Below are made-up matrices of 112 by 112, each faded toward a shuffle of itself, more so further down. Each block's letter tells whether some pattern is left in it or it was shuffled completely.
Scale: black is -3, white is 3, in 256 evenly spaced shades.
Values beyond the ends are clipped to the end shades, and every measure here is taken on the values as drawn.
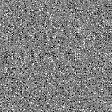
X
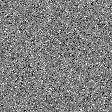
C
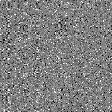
X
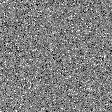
C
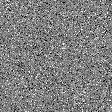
C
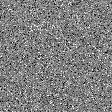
C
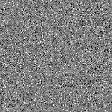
X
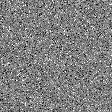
C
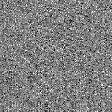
X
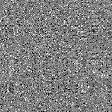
X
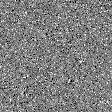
C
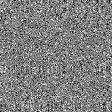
X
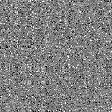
X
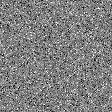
C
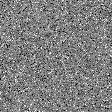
C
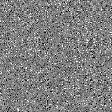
X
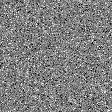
C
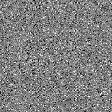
X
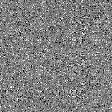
X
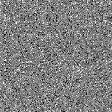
X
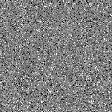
X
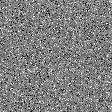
C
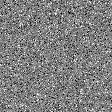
C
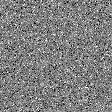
C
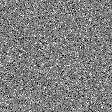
C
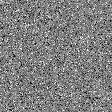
C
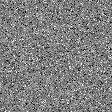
C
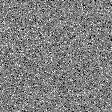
C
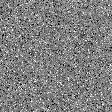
C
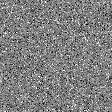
C
